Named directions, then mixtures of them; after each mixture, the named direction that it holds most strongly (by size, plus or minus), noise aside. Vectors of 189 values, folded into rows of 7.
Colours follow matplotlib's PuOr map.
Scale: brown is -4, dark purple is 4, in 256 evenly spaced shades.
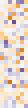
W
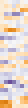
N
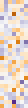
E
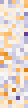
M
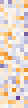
M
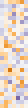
W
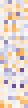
W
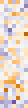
M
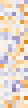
M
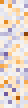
M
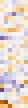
N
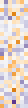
E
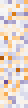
W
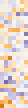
N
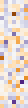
E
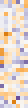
M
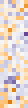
M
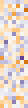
W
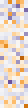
W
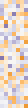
W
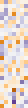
E
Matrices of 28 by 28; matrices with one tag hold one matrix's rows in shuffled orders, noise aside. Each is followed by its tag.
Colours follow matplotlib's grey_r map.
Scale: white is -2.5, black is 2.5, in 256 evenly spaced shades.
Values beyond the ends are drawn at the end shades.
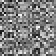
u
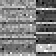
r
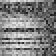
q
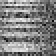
q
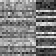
r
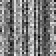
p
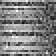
q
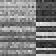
r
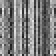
p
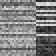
r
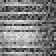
q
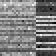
r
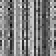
p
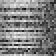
q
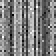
p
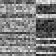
r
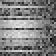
q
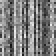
p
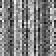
p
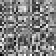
u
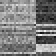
r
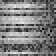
q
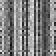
p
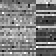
r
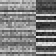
r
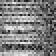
q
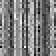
p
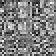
u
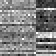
r
